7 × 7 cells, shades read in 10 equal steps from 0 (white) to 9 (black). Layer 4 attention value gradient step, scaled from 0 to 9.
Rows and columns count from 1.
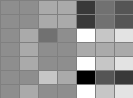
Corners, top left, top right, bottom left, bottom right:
4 6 4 1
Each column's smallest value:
4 3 2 3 0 2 1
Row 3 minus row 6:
0 -1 3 1 -9 -4 -6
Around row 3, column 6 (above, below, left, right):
5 3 0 1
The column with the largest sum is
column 1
